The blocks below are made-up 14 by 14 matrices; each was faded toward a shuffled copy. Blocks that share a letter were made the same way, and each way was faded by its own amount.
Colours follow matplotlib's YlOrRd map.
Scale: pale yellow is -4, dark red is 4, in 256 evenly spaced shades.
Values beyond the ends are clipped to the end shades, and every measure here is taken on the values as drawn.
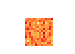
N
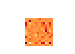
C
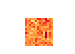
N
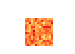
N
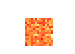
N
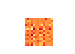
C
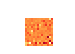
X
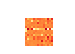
C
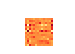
C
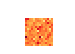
X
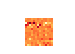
X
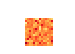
N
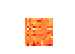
C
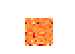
X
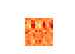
C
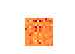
C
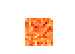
N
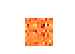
C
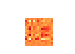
C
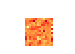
N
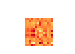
C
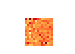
N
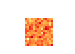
N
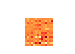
C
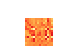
C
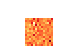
N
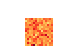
N
